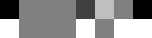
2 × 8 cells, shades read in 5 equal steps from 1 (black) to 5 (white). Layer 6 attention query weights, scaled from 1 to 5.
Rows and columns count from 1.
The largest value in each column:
5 3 3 3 5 4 5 5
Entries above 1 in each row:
6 8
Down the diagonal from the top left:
1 3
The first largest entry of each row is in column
6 1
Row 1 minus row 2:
-4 0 0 0 -3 1 -2 -4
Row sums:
20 32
